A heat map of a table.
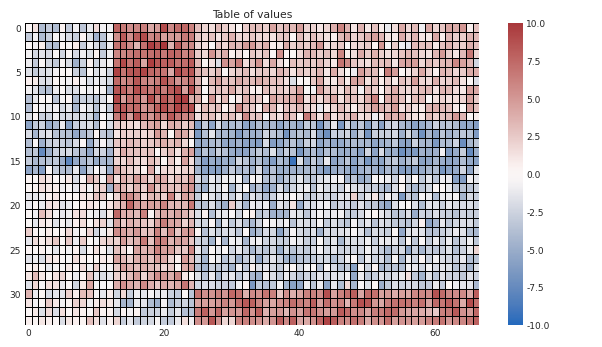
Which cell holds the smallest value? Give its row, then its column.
15, 39
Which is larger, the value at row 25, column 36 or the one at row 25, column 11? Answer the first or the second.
the second
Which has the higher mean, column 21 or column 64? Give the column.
21
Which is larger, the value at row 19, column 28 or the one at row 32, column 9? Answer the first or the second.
the second
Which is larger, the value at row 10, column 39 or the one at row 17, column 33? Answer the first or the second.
the first
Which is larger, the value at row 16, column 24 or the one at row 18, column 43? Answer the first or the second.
the first
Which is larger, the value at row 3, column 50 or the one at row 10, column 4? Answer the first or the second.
the first
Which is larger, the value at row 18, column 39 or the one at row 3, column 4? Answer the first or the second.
the second
